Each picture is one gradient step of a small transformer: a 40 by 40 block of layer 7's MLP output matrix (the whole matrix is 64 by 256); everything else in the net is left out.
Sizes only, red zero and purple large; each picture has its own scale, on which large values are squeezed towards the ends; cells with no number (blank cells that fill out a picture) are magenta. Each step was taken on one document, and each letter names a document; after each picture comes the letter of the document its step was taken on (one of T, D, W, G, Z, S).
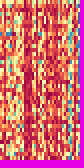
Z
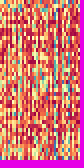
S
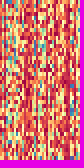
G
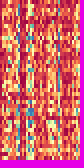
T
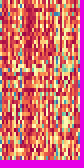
S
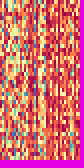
G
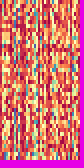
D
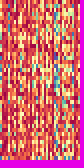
S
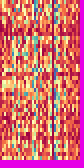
S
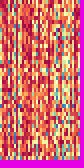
S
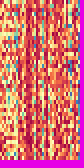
Z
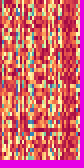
T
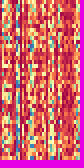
T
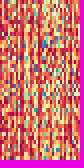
D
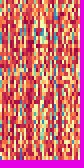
S
